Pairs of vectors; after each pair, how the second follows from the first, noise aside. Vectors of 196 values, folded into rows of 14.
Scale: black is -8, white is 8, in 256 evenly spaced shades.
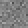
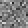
scaled up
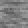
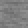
shrunk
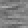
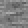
wrapped around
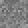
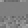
partly zeroed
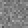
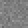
shrunk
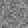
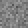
wrapped around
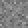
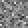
scaled up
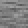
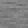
shrunk
